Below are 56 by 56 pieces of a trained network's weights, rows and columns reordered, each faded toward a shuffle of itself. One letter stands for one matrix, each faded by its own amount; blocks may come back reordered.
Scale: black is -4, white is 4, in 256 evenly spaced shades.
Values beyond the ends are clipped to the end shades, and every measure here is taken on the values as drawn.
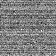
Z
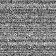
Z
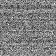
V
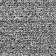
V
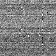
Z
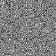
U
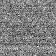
V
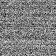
V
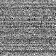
Z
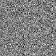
U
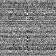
Z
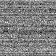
Z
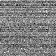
Z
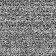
V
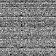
Z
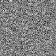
U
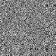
U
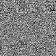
U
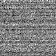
Z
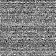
Z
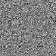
U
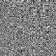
U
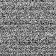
V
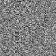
U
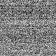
V
